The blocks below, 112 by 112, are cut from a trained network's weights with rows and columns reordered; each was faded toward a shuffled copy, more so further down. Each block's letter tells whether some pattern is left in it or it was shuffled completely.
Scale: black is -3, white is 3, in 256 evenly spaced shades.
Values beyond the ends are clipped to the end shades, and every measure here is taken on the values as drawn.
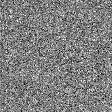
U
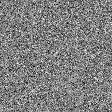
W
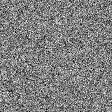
W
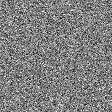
W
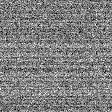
U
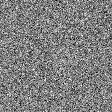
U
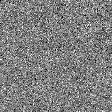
U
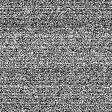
U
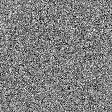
W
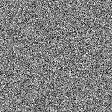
U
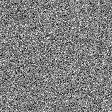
W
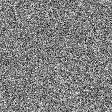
W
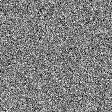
W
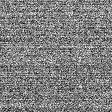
U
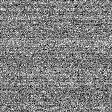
U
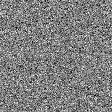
W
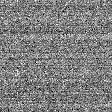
U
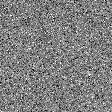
W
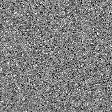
U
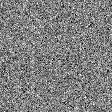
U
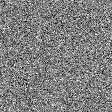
W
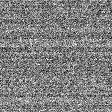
U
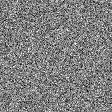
W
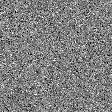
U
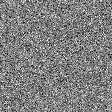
W
